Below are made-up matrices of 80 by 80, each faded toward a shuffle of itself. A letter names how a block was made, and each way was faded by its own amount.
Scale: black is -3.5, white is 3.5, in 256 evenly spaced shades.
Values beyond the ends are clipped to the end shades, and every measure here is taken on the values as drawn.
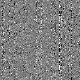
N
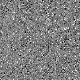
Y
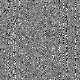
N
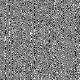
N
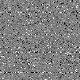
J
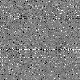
J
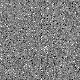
Y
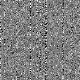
N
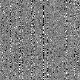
N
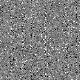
Y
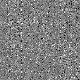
Y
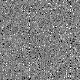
Y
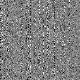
N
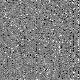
Y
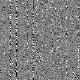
N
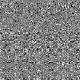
J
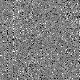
Y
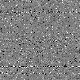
J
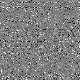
J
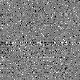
J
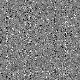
Y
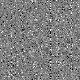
Y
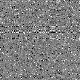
J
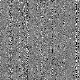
N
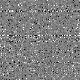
J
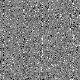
Y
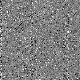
Y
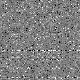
J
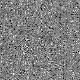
Y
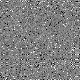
J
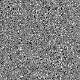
Y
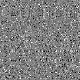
J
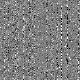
N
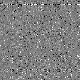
J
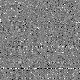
J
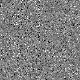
Y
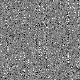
Y
